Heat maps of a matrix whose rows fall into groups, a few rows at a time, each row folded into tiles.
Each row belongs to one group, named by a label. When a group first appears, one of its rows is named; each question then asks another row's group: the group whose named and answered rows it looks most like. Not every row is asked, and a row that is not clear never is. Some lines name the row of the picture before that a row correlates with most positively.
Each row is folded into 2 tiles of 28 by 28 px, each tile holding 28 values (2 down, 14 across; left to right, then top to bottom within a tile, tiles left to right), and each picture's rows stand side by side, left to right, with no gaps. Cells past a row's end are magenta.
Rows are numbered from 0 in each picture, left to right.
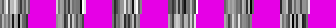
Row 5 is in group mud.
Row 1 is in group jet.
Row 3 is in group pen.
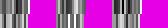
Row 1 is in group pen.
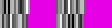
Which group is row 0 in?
mud
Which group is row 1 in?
mud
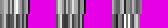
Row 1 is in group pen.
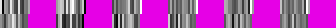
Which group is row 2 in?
mud
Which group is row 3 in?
mud
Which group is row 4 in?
jet
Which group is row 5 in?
jet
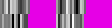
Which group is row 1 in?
mud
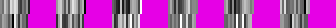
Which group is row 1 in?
pen
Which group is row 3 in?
pen
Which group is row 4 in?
pen
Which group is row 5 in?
jet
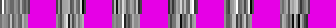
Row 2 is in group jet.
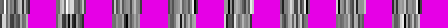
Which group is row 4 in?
mud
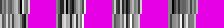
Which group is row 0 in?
mud
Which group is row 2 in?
pen
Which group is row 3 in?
pen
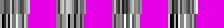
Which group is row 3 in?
mud
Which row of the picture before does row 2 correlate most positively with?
2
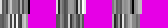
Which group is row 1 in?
jet
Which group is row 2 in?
mud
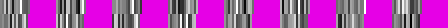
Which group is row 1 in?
mud
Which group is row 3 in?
pen
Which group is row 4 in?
mud
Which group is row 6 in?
mud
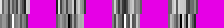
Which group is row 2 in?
pen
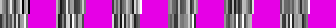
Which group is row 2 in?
mud
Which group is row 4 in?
pen
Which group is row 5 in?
mud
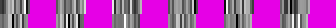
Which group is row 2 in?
jet
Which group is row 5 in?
pen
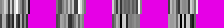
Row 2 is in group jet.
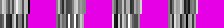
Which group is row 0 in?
pen
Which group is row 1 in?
pen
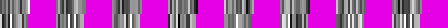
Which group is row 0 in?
mud
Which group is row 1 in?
pen
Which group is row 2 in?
pen
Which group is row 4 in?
jet
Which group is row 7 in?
pen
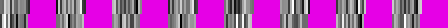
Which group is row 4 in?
pen
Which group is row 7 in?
jet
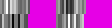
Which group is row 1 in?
pen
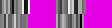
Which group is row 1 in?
mud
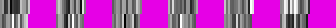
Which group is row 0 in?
pen
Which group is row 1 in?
jet
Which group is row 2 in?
mud
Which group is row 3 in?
jet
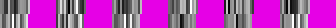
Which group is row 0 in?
pen
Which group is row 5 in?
pen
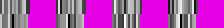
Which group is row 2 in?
pen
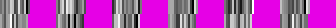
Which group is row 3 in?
jet
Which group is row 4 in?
pen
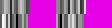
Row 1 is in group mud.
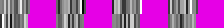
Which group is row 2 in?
mud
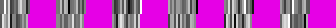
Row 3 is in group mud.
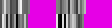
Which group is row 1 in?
mud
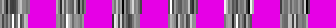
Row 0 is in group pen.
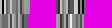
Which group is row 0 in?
jet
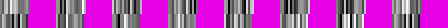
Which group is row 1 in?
mud
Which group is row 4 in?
mud
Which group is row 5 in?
pen
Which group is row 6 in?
pen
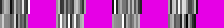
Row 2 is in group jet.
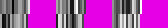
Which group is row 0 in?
mud
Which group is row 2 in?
pen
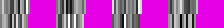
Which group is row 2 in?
jet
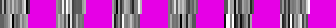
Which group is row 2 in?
mud
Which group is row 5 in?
mud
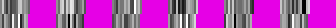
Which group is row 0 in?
pen
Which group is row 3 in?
pen
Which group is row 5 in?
jet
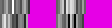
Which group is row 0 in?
mud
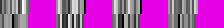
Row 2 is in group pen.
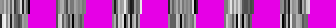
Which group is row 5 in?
mud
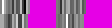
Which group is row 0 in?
jet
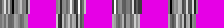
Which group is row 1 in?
mud
